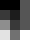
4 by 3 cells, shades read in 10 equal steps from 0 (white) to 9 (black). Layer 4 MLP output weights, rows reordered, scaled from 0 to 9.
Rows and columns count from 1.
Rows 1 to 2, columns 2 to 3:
9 6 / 8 6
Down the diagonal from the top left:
9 8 6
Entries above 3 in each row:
3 3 3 1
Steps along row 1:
same down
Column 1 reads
9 7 4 1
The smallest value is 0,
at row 4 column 3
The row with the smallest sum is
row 4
